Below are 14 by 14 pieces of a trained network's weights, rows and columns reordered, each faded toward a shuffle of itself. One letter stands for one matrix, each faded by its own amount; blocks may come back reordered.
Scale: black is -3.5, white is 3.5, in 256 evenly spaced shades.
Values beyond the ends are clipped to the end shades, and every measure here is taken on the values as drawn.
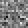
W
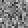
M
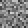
M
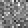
W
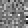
W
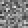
M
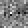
W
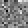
W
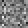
W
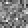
M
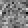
W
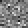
W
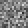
M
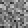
M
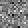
W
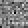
M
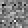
M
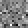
W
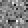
W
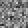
M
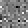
W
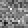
M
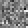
M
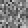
M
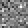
W
